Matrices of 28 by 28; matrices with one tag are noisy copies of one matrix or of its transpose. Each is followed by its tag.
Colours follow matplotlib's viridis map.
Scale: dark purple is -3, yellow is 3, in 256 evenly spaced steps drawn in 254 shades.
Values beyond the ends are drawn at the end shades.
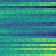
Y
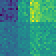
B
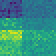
B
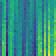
Y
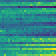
Y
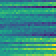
Y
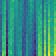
Y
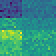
B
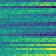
Y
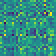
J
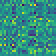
J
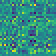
J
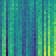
Y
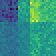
B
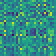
J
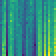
Y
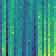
Y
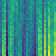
Y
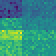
B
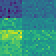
B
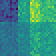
B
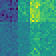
B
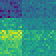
B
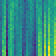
Y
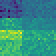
B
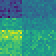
B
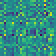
J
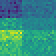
B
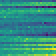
Y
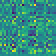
J
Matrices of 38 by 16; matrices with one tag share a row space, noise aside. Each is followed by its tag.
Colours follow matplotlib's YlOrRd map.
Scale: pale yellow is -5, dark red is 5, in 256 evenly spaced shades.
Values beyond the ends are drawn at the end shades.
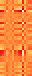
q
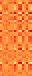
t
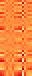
q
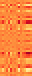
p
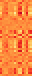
t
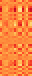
t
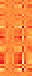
q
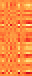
p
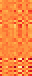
t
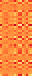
t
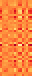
t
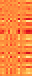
p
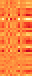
p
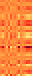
p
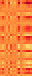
p
